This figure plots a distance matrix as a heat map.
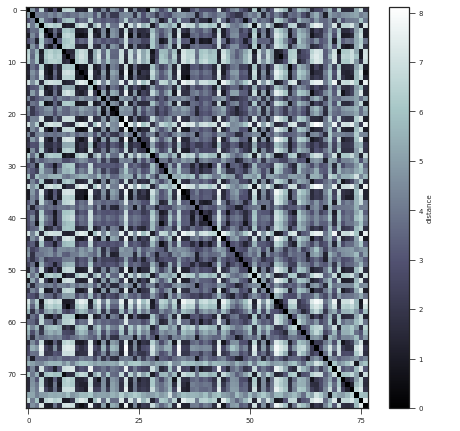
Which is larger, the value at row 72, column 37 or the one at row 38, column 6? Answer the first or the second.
the first
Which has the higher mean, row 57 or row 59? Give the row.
57
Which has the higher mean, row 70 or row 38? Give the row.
70
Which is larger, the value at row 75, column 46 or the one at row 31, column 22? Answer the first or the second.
the second
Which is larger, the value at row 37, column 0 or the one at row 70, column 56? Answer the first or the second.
the first
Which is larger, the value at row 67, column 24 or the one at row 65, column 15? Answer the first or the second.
the second
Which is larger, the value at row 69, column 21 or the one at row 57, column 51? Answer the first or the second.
the first
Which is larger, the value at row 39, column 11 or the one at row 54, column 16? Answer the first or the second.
the first
